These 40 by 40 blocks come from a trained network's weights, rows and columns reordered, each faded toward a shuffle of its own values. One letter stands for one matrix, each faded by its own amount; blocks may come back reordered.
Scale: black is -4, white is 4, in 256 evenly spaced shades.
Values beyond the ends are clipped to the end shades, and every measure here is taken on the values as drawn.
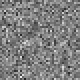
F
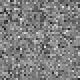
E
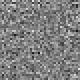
F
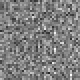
F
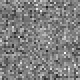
E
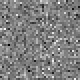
E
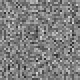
F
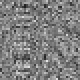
F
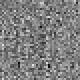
F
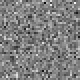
E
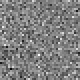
E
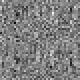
F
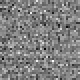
E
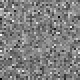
E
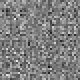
F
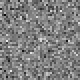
E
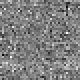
E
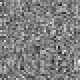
F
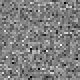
E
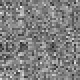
F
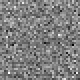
E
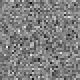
E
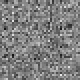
F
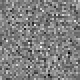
E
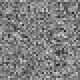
F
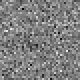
E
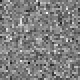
E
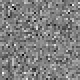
E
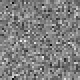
E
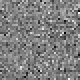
E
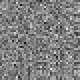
F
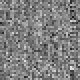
F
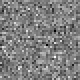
E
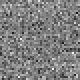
E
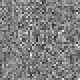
F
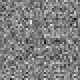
F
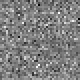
E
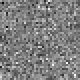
E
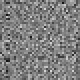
F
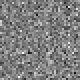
F
